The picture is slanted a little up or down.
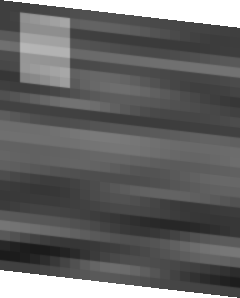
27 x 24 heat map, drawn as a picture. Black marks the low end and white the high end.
The top left is the roughest part. Streaks run across, left to right. An odd patch, higher than its surroundings, sits in the top left. The middle right is the calmest part.
